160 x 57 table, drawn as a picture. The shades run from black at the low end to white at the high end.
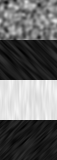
It is made of 4 by 1 panels. Panel 1,1: middling, blotchy, strong in contrast. Panel 2,1: very low, slanting down to the right, faint in contrast. Panel 3,1: very high, streaked downward, faint in contrast. Panel 4,1: very low, slanting up to the right, faint in contrast.
